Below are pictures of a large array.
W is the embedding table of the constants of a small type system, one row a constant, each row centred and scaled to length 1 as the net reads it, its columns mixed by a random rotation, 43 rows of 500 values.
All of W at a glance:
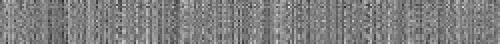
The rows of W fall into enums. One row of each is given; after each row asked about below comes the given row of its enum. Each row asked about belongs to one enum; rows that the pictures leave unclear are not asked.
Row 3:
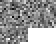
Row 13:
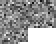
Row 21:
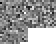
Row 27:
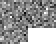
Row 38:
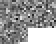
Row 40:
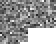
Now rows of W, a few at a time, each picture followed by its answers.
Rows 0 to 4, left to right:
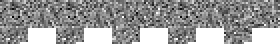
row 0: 3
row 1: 3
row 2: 27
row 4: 40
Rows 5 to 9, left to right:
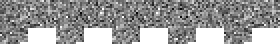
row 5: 40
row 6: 27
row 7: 27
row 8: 3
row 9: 40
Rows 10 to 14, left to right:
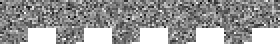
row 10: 21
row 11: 3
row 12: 38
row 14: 40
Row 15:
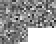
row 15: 38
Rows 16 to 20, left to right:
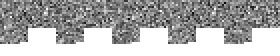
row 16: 27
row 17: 40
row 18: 38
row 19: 27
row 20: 21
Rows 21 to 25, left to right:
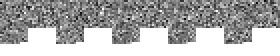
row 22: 27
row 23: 38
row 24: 38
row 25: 13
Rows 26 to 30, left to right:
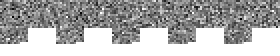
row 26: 3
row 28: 40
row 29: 21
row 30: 38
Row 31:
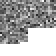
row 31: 40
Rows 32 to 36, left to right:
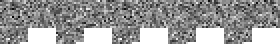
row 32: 3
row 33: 40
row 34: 3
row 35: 13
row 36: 13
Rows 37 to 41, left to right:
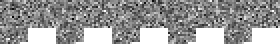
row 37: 3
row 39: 13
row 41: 38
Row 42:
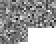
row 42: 38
